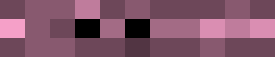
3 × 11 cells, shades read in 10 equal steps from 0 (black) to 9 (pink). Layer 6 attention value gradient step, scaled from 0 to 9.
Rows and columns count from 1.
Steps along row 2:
down down down up down up same up down up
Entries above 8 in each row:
0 1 0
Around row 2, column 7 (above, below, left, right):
4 4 0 6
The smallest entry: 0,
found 2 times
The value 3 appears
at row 3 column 6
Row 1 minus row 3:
0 0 0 3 0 2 0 0 -1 1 0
